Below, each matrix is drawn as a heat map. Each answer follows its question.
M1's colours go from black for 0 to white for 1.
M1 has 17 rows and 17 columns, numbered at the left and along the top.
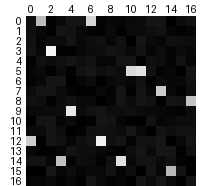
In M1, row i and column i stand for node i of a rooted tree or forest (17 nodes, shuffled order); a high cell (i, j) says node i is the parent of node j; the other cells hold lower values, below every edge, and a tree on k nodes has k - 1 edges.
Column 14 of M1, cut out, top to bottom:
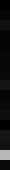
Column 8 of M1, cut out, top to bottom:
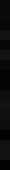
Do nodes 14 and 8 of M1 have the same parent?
no
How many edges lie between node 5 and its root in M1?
0
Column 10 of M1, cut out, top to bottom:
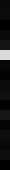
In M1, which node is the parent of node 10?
5
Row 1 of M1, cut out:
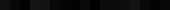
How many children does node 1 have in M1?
0
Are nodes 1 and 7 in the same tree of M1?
yes
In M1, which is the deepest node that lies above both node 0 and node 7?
12
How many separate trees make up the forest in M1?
4
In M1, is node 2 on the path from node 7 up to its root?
no
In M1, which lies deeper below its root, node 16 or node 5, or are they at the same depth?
node 16
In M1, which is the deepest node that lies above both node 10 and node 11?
5
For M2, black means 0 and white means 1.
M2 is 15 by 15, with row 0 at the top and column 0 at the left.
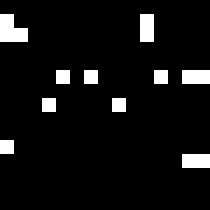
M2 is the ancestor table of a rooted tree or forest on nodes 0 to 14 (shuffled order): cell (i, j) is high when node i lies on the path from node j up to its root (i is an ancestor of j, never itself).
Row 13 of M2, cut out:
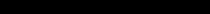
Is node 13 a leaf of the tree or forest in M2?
yes
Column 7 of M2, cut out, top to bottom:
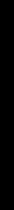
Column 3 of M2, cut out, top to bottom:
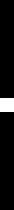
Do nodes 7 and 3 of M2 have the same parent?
no
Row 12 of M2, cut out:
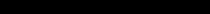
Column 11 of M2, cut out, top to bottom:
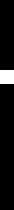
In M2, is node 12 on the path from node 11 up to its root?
no
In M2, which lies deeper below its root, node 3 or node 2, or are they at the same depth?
node 3
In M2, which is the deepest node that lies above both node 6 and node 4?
5
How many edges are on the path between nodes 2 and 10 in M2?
2
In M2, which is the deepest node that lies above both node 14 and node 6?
5
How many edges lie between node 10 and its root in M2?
2
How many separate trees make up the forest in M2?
5
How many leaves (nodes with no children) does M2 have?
9
